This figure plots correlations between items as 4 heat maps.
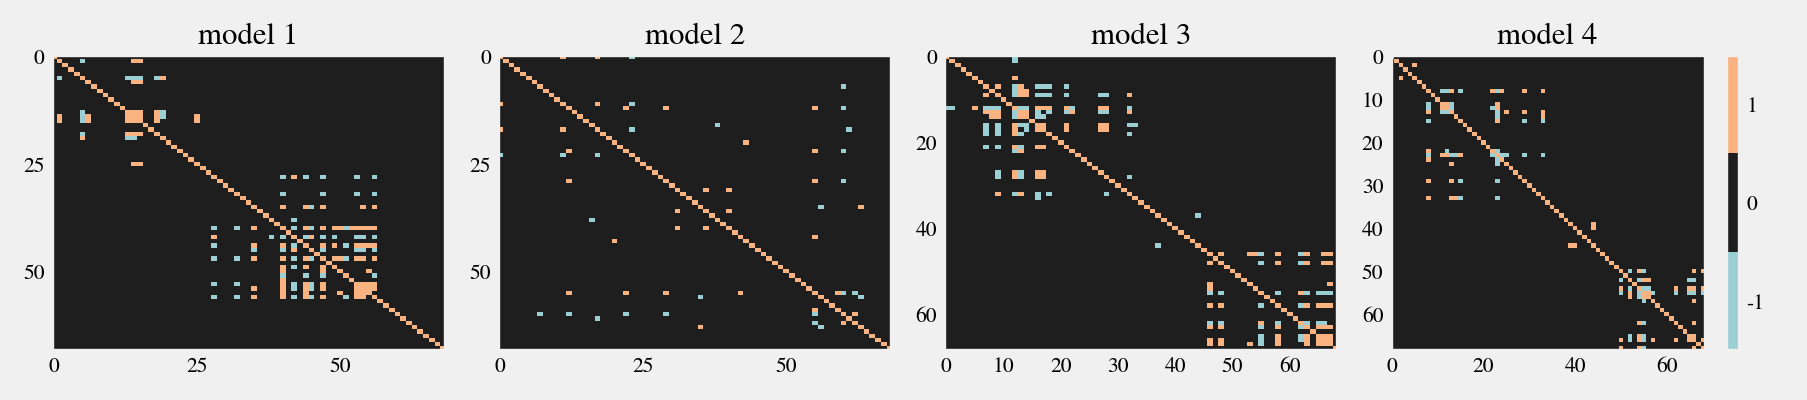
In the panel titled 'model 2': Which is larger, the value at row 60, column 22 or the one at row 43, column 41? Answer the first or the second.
the second
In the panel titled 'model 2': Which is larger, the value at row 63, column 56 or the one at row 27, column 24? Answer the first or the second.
the second
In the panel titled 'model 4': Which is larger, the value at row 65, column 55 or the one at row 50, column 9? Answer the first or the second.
the second
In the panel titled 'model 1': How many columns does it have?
69
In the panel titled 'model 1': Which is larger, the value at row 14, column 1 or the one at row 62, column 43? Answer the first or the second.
the first
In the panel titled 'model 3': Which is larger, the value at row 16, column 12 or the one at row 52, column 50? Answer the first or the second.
the first
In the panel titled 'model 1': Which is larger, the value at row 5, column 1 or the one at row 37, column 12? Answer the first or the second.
the second
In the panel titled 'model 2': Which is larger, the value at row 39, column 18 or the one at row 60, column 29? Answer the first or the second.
the first
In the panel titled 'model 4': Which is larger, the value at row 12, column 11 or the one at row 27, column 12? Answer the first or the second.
the first
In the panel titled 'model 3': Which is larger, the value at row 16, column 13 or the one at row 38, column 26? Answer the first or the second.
the second
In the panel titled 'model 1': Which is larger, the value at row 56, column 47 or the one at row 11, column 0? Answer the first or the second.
the first
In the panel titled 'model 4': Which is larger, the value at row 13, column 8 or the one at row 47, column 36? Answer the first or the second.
the first
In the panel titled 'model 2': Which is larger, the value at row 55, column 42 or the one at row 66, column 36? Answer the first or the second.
the first
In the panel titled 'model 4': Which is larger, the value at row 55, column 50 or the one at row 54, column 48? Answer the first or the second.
the second
